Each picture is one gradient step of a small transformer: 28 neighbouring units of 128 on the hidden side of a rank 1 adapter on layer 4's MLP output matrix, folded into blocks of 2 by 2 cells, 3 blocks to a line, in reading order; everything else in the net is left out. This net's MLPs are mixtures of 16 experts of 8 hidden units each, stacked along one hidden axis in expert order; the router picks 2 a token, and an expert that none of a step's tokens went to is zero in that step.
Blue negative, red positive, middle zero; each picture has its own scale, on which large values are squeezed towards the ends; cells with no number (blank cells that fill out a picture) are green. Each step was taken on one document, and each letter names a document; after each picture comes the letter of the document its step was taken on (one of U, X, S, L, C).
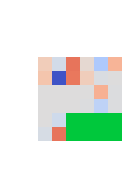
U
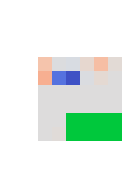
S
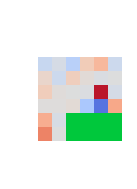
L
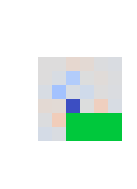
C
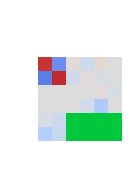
S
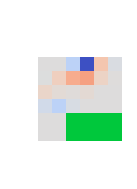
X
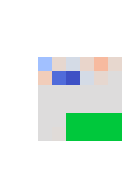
S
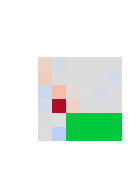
U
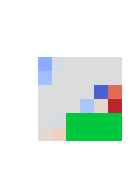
U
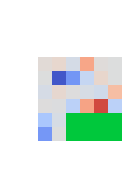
C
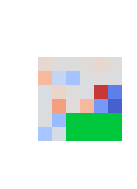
U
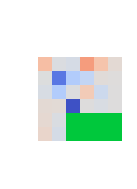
C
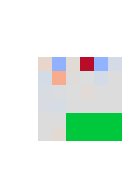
X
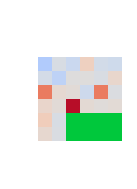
L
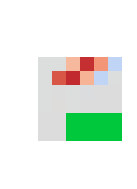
U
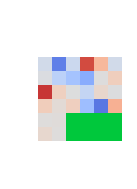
L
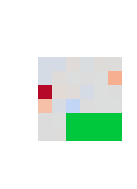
L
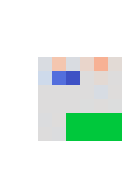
S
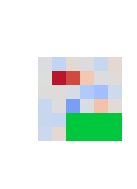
C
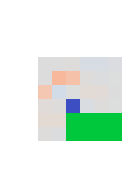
C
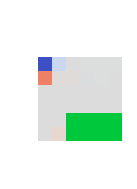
S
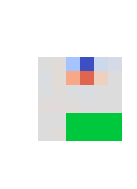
X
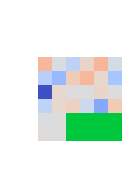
L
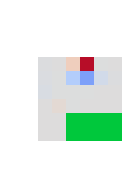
X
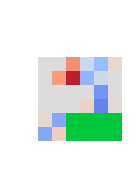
U
